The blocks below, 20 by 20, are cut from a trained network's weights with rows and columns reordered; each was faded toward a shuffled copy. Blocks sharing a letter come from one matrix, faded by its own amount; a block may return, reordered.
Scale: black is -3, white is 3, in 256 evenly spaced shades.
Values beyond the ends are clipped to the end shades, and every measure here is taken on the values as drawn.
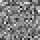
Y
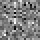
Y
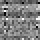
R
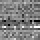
R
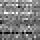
R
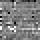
R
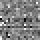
R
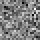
Y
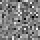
Y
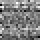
R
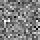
Y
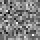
Y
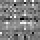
R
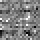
R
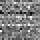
R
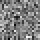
Y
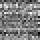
R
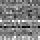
R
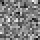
Y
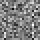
Y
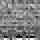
R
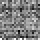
R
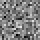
Y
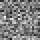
Y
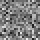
Y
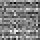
R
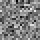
Y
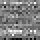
R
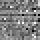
R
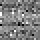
R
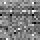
R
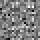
Y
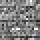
R
